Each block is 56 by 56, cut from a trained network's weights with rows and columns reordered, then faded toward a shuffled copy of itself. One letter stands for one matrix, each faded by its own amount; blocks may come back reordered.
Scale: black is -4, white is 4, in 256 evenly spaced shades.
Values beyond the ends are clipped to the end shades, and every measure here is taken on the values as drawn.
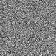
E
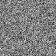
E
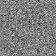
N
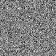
E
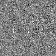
N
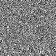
E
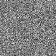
E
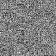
E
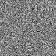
E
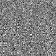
N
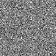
N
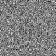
E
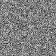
E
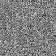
E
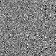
N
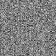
E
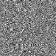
N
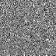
N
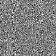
N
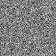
E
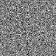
N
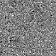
N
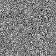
N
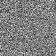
E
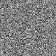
E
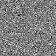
N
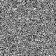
E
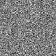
E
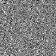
N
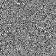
N
